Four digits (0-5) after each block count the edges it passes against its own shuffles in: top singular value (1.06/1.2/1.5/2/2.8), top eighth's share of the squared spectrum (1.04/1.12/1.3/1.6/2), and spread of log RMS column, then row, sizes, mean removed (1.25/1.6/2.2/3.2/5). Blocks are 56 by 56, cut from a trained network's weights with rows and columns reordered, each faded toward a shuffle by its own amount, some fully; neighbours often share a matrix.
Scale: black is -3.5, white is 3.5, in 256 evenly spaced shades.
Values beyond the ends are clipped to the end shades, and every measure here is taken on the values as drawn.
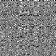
3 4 1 3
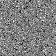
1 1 0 0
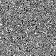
0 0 0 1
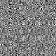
3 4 2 2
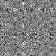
3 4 2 2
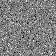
0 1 0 0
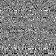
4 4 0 3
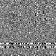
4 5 1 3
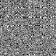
3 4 1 2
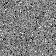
1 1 0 0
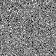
1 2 0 0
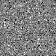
2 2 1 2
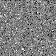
0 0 0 0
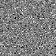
2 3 1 2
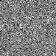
2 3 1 1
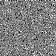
2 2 0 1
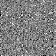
2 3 1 2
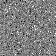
0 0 0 0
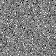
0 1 0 0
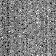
3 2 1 0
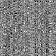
3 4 1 2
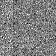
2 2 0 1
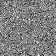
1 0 0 0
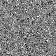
0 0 0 0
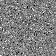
0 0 0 0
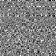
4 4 1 3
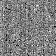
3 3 0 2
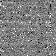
2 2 1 0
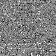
1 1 0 0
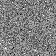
0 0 0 0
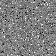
0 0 0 0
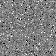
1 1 0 0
